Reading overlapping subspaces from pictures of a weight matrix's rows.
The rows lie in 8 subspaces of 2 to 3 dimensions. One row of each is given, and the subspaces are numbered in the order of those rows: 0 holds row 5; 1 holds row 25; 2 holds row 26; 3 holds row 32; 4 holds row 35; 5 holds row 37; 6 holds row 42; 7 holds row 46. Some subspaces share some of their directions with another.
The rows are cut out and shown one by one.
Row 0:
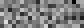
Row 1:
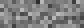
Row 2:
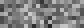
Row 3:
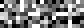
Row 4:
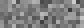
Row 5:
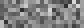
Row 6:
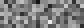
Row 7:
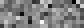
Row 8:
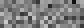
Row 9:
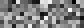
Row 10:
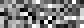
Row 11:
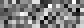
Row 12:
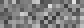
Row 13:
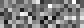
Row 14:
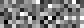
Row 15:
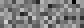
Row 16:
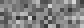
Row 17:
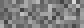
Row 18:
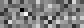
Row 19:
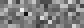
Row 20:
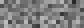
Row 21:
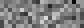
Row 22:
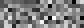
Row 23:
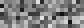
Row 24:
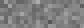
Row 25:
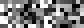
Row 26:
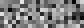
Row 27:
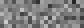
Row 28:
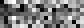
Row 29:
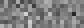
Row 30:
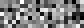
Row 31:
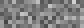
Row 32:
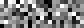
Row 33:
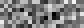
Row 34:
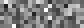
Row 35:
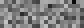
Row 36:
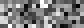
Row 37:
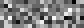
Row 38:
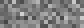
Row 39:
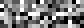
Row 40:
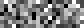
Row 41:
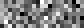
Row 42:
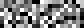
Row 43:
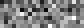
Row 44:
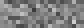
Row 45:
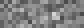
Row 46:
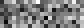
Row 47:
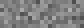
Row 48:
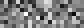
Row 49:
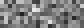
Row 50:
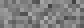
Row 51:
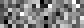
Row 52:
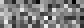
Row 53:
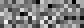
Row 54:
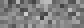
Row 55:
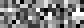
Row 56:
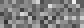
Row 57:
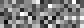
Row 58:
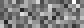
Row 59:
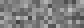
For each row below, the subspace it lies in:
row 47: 4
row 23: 4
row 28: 7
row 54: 3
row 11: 2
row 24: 5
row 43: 5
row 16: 0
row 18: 3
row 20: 4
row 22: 5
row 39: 4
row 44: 7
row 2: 1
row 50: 2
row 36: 1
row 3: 4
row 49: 5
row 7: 3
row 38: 6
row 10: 1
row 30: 2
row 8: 0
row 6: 5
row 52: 7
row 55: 2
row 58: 0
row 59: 0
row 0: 2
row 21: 6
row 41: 1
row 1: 4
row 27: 7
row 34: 5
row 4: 3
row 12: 2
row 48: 3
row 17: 0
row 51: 1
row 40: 5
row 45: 6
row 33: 6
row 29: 3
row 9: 3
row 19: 3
